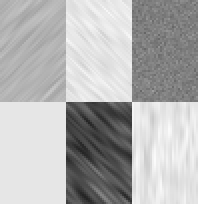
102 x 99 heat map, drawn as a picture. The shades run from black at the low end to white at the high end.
It is made of 2 by 3 panels. Panel 1,1: high, slanting up to the right, faint in contrast. Panel 1,2: very high, slanting down to the right, faint in contrast. Panel 1,3: middling, fine-grained, faint in contrast. Panel 2,1: very high, flat. Panel 2,2: low, slanting down to the right. Panel 2,3: very high, streaked downward, faint in contrast.
